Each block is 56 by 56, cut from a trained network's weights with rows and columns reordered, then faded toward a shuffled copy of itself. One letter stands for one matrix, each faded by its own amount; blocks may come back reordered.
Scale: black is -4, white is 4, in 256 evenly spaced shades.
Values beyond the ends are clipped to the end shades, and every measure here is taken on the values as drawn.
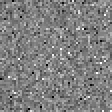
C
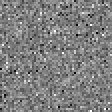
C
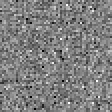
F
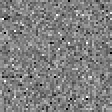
C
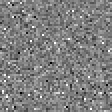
C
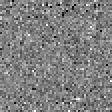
C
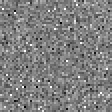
C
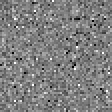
C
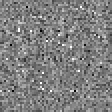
F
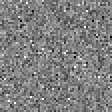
F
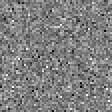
C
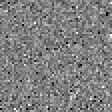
C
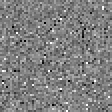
C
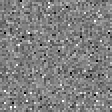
C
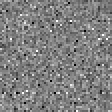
C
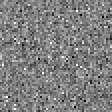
C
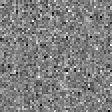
F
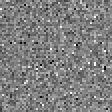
F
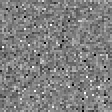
C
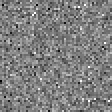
F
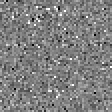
C
